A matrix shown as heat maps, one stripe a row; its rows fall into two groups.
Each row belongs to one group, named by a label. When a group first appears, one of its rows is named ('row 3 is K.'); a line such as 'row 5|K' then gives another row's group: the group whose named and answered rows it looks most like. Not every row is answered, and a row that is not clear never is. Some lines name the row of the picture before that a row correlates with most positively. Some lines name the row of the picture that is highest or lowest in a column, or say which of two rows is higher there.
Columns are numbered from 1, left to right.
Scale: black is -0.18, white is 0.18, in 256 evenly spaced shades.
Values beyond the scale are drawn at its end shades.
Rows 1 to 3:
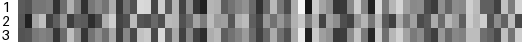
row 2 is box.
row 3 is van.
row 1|van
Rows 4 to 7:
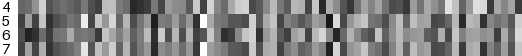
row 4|box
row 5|van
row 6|van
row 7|van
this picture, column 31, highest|4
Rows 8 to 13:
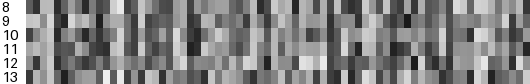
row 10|box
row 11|box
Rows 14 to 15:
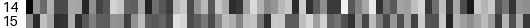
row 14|box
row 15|box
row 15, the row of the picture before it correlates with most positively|12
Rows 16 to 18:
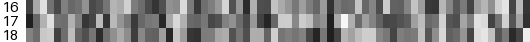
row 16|box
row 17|box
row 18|box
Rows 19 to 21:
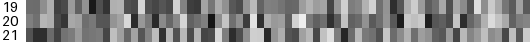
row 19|box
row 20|box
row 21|van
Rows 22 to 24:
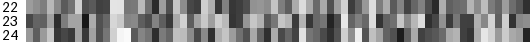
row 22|box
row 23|box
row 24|box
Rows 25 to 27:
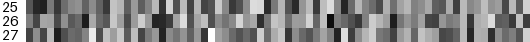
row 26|box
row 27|van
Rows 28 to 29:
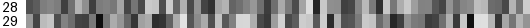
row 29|box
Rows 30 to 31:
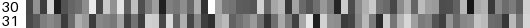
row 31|van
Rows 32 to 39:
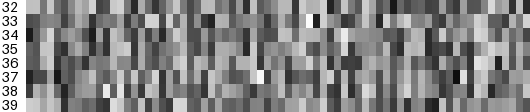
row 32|box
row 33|van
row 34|box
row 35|box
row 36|box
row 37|van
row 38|van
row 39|box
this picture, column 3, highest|35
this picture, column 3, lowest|37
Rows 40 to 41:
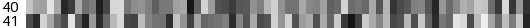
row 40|box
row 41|box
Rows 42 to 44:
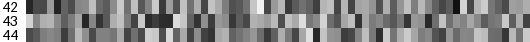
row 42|van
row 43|box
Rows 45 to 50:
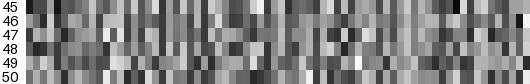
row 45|van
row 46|van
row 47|van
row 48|van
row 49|box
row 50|van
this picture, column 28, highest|46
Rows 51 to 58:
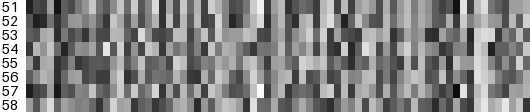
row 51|van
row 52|van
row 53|box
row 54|van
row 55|box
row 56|box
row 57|van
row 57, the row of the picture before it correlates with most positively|45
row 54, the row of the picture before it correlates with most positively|47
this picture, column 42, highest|55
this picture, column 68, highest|58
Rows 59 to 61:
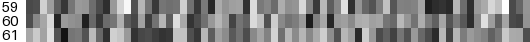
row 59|box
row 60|box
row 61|box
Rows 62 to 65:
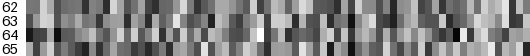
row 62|box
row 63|box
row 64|van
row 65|box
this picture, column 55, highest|64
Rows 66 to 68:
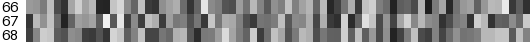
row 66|box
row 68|box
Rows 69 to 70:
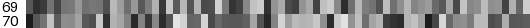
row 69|van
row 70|box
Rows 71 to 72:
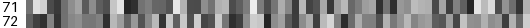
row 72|van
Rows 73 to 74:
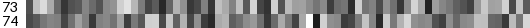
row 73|box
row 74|van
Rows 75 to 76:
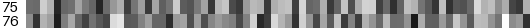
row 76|box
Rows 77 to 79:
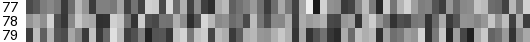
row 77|van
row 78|box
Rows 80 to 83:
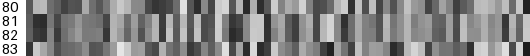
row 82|van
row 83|box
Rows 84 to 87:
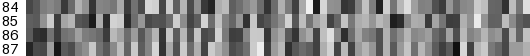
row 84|van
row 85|box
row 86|van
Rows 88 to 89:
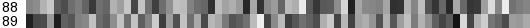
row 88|box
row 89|van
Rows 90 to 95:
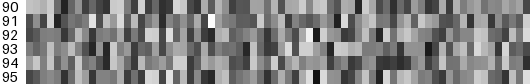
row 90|box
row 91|van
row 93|box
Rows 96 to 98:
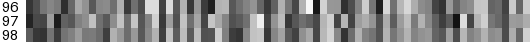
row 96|van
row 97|van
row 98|van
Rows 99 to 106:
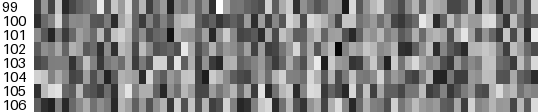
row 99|van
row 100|box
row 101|van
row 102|box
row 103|van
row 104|box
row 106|van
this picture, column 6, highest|102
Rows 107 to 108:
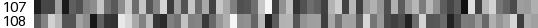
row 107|van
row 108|box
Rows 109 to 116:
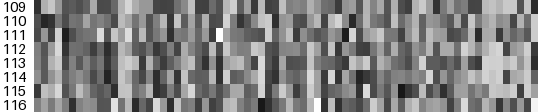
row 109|box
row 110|van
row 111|van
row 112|box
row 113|box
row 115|box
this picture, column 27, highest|111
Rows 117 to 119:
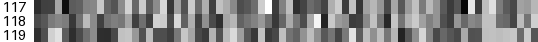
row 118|van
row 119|box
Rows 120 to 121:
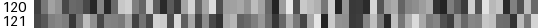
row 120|box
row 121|van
